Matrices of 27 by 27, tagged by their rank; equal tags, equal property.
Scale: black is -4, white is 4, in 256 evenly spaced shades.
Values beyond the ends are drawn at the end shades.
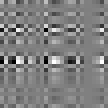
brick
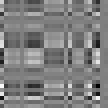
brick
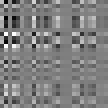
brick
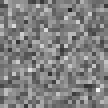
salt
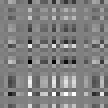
brick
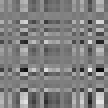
brick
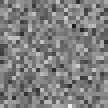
salt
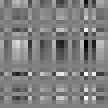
brick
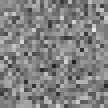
salt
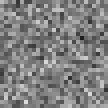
salt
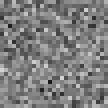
salt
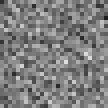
salt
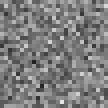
salt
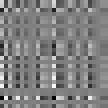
brick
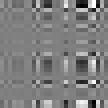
brick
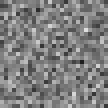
salt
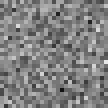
salt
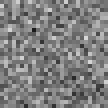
salt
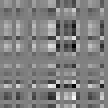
brick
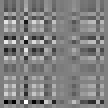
brick
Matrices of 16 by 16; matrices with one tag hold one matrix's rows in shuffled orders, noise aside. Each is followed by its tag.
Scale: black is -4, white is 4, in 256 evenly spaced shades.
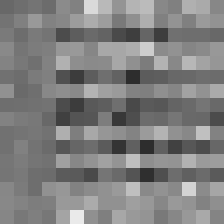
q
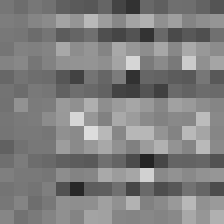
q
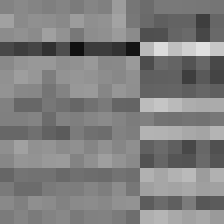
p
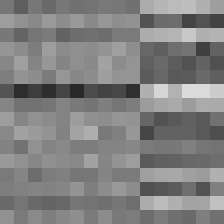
p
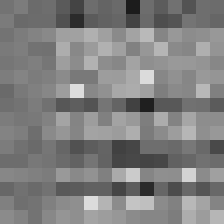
q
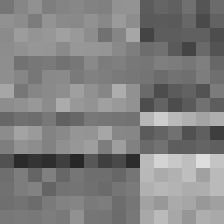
p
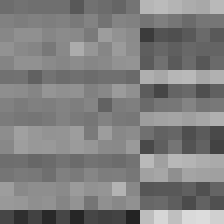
p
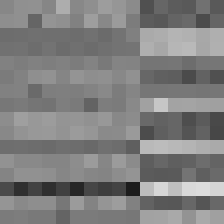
p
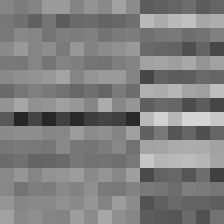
p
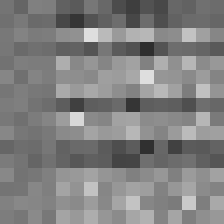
q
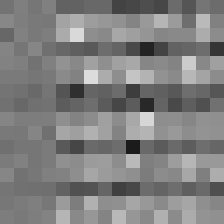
q
